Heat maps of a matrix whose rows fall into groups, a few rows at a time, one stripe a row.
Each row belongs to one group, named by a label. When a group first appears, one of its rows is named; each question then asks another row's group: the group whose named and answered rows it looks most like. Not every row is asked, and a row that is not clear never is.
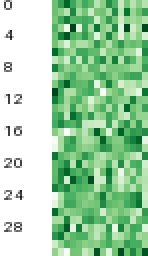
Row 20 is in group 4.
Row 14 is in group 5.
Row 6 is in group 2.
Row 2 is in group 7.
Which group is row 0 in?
7
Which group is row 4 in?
7
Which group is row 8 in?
2
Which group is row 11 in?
2
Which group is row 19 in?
2
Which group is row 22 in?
5
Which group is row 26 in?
2
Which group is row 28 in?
4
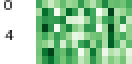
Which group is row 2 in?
4
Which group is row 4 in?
4
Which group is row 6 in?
7
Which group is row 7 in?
7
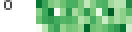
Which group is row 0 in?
2
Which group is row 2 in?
7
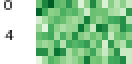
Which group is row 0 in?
7
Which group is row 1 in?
2
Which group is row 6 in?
5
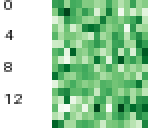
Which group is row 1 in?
7
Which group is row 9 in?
2
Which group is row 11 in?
7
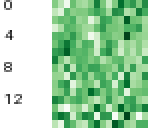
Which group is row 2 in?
4
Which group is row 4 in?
4
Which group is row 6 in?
7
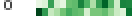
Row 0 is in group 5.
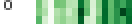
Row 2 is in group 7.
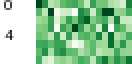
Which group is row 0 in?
2
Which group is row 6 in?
5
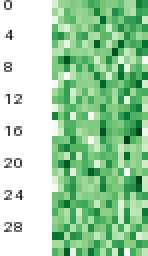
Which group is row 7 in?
7
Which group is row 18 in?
7
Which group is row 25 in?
7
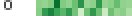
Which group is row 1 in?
7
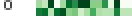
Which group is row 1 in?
5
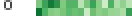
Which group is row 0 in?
7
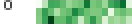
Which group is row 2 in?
7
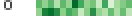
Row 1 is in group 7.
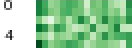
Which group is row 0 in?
2
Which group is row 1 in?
2
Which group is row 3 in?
5
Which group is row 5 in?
2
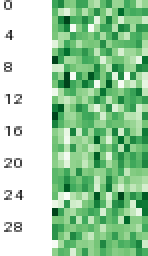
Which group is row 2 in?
7
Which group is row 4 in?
5
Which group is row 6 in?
7
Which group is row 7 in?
2
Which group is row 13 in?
5
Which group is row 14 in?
2
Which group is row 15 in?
2
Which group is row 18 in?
4
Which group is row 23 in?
7
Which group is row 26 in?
2
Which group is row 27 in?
4
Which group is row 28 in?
2
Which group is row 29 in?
5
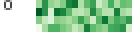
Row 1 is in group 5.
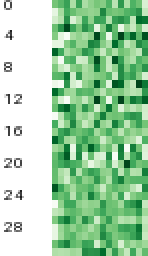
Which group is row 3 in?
7
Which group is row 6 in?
2
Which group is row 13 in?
7
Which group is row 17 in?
2
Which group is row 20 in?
4
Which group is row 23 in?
2
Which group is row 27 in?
7
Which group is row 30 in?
7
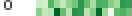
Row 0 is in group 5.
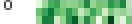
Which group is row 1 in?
7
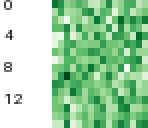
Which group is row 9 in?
7
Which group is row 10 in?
5
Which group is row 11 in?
5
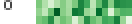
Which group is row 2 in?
4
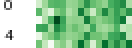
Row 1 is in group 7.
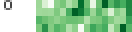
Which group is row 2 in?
2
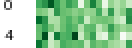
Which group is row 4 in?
5
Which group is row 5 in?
2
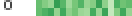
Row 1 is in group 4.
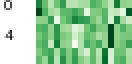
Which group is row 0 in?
5
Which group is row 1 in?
2
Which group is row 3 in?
4
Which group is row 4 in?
4
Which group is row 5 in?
4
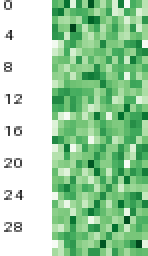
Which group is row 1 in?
5
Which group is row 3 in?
5
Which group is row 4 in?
5
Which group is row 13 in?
4
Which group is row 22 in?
4
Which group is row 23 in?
7
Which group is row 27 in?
4
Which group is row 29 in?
7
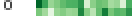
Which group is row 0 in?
2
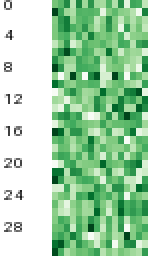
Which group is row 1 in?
2
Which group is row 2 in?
7
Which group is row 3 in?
7
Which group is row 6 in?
7
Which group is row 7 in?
2
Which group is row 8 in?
2
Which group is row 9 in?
5
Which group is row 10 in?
2
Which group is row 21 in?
5
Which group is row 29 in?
4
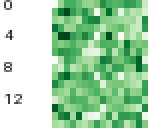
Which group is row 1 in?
7
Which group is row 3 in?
2
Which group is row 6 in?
4
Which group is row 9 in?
7
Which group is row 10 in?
2
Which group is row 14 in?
4
